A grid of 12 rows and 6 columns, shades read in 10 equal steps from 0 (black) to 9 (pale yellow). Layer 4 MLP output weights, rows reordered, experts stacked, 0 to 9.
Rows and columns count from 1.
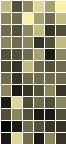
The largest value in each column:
7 8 9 8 6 9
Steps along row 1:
down up up down up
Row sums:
38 35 24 26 22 23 22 18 24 16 12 21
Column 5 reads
6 4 2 3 1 3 4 5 3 1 2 5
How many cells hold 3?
15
